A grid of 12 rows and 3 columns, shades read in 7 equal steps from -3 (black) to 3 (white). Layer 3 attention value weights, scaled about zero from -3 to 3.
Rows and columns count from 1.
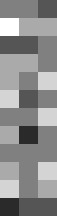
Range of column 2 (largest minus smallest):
3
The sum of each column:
8 -3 6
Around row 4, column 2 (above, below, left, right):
-1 0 1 0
